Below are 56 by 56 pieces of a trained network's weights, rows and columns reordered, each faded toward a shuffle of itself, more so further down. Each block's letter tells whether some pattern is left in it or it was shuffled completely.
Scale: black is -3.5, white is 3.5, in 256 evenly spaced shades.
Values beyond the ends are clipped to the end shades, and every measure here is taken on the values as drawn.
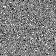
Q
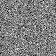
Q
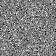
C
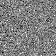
Q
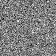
Q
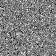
Q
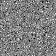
C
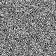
Q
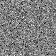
Q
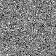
Q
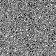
C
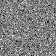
Q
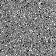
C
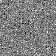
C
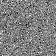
Q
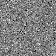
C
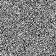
C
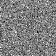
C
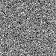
Q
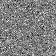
Q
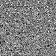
C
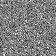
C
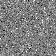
Q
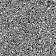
C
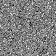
Q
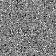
C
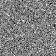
C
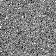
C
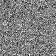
C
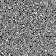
C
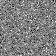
Q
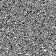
Q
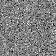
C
